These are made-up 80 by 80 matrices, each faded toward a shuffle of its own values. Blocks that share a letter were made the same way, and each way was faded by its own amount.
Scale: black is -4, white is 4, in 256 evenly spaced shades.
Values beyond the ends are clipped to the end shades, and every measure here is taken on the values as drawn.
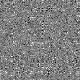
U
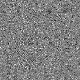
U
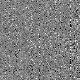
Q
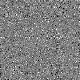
U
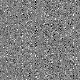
Q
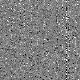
Q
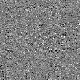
U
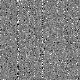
Q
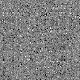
U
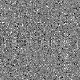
U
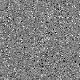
U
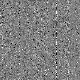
Q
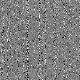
Q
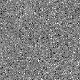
U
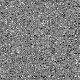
U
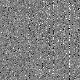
Q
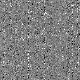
Q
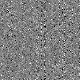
Q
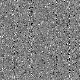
Q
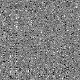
U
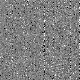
Q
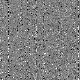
Q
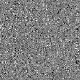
U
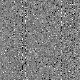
Q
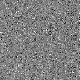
U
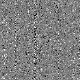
Q
